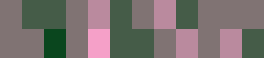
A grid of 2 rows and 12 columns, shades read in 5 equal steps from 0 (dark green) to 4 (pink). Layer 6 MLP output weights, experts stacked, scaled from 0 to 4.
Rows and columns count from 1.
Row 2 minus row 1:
0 1 -1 0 1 0 -1 -1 2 0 1 -1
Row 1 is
2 1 1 2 3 1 2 3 1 2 2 2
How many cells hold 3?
4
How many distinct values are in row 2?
5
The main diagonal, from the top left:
2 2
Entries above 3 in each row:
0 1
